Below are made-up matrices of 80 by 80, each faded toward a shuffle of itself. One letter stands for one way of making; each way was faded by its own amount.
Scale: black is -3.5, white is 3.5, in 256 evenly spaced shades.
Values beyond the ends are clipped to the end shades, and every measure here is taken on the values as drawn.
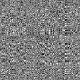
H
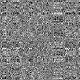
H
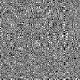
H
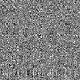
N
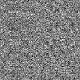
N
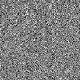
N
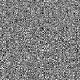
N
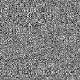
N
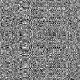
H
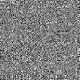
N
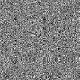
N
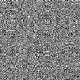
N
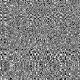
H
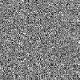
N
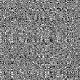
H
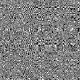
H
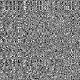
H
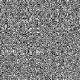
N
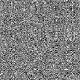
N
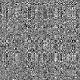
H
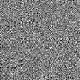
N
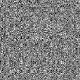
N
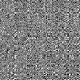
H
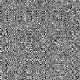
H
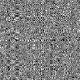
H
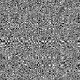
H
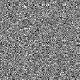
N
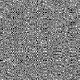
H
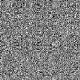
N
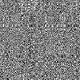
N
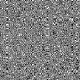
H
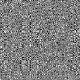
H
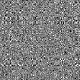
H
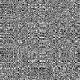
H
